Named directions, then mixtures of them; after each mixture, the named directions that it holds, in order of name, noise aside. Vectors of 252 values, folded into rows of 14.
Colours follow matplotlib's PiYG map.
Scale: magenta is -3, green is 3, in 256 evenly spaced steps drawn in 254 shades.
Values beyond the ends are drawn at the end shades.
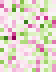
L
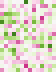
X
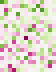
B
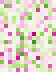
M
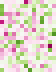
X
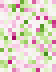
L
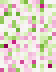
B, X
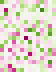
B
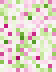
M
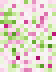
M, X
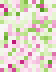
B, L, X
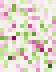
B, L, M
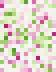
L, M, X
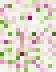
M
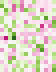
L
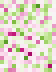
B, L, M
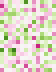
L, X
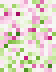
B, M, X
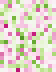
M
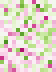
B, L, M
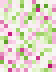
B, L, M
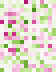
X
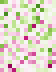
B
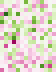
B, X
